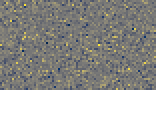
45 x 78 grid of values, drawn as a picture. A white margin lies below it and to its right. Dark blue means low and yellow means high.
No overall slope runs across the table. Fine speckle covers the field. The distribution is heavy-tailed on both sides. No single row or column stands out from its neighbours. Neither half mirrors the other. No regular stripes run through it. On average the colour sits 50% of the way up the scale.
